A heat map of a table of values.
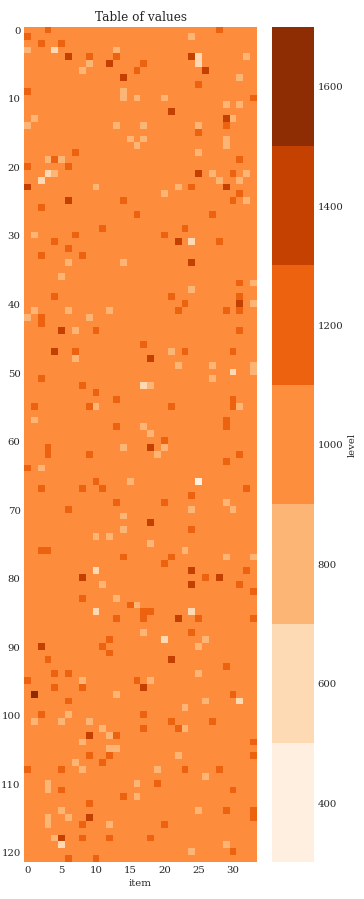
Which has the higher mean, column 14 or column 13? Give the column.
13
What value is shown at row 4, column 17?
1000
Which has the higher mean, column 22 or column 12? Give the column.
22
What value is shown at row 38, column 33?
1000
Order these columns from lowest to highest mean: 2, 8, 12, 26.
26, 12, 8, 2
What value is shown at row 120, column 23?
1000
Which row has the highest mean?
86
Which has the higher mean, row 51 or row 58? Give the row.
58
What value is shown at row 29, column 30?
1000
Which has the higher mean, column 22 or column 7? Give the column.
22
